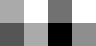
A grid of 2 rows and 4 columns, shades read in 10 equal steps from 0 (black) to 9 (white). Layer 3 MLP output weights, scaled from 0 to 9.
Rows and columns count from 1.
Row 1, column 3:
4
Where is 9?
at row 1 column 2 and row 1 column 4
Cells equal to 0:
1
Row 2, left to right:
3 6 0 5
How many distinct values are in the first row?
3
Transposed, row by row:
6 3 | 9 6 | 4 0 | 9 5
